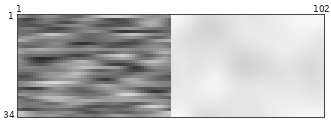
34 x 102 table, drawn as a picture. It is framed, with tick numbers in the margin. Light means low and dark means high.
The table splits into one row of 2 panels. Panel 1,1: middling, streaked across, strong in contrast. Panel 1,2: very low, smooth, faint in contrast.
